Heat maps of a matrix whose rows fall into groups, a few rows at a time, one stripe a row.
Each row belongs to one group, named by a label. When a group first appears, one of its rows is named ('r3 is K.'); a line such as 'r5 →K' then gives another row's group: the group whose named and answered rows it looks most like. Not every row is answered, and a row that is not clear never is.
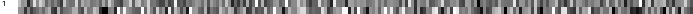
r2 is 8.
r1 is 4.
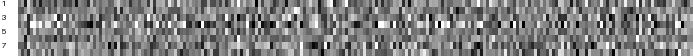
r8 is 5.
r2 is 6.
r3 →4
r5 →4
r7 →6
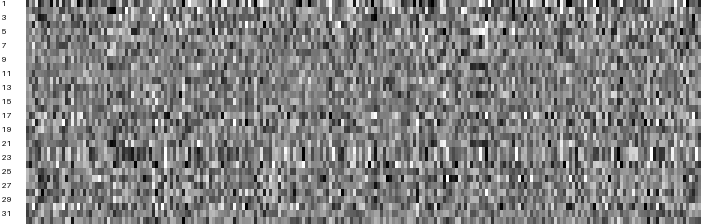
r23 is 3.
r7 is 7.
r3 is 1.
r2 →8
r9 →4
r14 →8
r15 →4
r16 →1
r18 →4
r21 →8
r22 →3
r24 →5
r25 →1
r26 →6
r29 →1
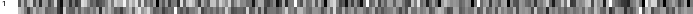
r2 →4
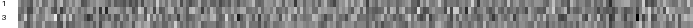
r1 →3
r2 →8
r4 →4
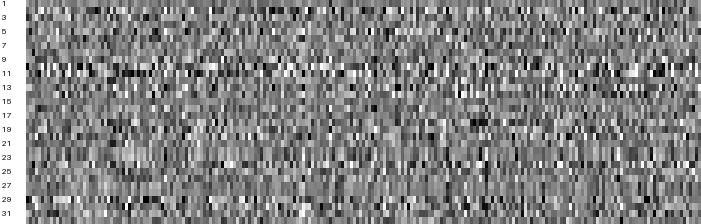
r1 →5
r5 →5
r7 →8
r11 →3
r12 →8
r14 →8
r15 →7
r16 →1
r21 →8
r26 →3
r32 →5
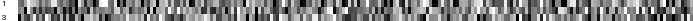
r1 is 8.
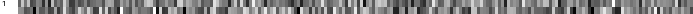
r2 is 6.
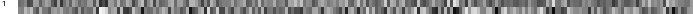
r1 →8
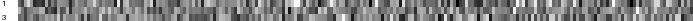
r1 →6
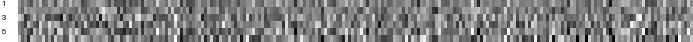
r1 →3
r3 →4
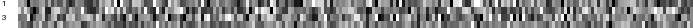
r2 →1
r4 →3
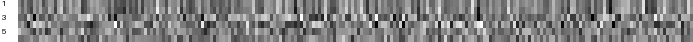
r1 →3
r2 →3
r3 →6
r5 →1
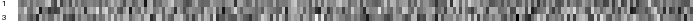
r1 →8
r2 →7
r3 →1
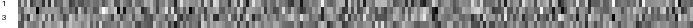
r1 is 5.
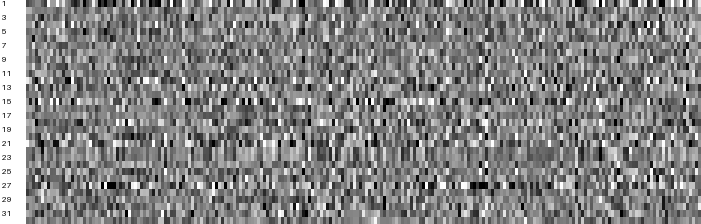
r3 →6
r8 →5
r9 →3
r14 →6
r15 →5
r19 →7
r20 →3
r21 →1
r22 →6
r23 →6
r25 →3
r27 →8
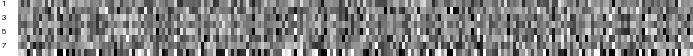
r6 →5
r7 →6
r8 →4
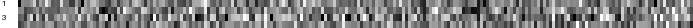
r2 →8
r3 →6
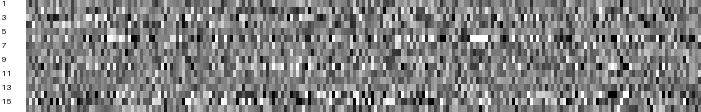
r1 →5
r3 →7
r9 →5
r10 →6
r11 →4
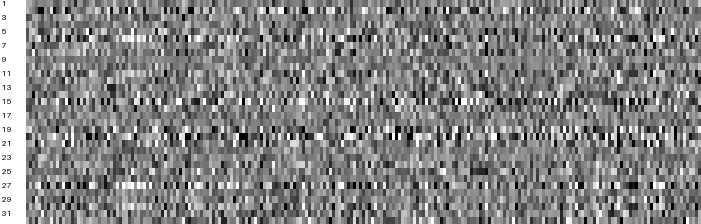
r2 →6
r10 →4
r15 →8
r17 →5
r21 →4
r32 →5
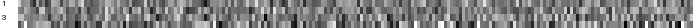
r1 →1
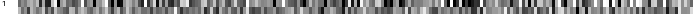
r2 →5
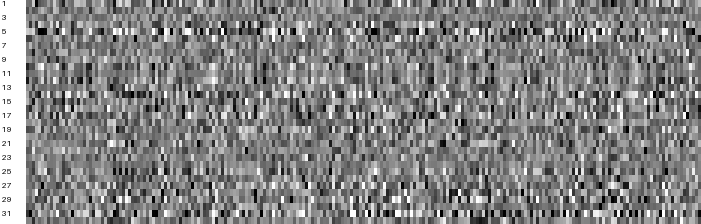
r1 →8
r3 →1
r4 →5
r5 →1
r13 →8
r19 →6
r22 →4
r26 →3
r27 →6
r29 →8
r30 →6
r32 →8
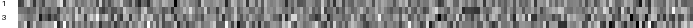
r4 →4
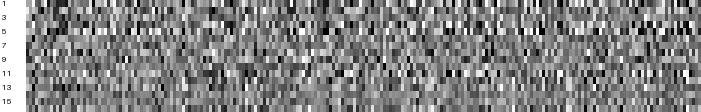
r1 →7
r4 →7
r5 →7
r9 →6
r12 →5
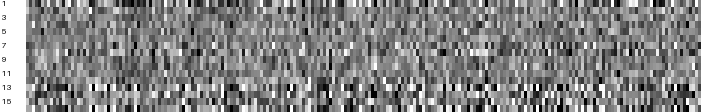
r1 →3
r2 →1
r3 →3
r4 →7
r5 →6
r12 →6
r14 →1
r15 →5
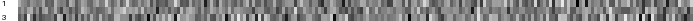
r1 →5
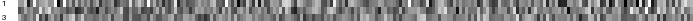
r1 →4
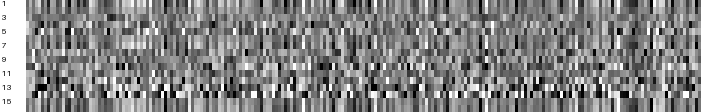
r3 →8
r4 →1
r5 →4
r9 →7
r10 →6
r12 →7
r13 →1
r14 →6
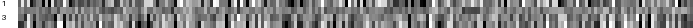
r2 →8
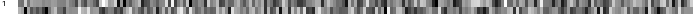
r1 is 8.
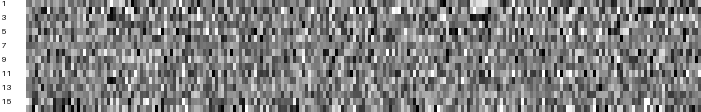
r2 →8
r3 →8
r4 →3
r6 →5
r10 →4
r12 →8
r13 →6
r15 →4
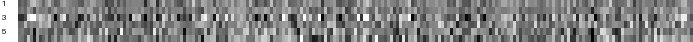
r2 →6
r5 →6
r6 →6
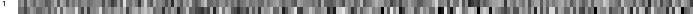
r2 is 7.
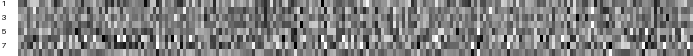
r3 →5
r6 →8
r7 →3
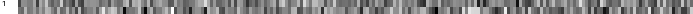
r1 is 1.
